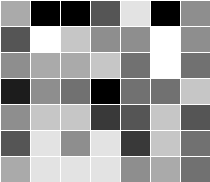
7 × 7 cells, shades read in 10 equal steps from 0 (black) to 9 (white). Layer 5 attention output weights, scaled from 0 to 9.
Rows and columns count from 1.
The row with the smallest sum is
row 1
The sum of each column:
29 43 37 33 31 42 32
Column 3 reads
0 7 6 4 7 5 8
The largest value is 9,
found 3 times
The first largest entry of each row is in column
5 2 6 7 2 2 2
